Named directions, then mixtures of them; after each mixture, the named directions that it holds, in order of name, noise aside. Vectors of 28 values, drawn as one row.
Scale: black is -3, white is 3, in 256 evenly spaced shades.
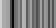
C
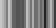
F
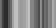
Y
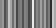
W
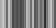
F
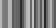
F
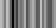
C, W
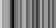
C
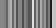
W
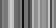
C, W, Y
